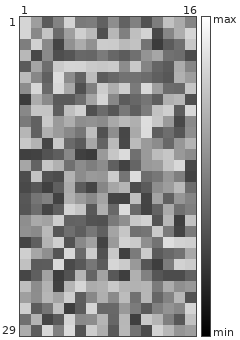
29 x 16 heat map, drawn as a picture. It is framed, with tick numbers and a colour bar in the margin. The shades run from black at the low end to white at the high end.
Stripes: none. Slope: none. Seam: none.
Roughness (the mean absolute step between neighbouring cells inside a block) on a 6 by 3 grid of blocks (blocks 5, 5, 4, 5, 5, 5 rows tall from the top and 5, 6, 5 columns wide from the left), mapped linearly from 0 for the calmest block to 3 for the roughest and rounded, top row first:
2 1 1
2 1 2
2 2 0
1 2 1
3 2 2
3 1 1
